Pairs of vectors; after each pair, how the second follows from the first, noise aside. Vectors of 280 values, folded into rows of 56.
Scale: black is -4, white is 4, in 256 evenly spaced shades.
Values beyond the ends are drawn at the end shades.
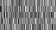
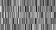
negated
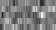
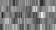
copied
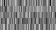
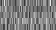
negated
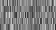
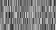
negated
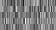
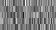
wrapped around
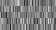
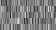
wrapped around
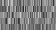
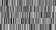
wrapped around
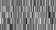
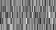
negated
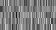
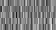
sign-scrambled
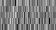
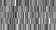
negated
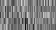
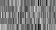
wrapped around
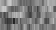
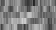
wrapped around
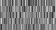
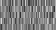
copied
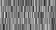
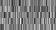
wrapped around
